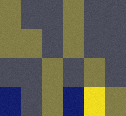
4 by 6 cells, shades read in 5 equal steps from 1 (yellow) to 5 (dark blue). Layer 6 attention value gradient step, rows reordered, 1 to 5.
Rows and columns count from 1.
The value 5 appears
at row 4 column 1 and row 4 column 4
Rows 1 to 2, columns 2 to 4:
4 4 3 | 3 4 3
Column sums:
15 15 14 15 12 15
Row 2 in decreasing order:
4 4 4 3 3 3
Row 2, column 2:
3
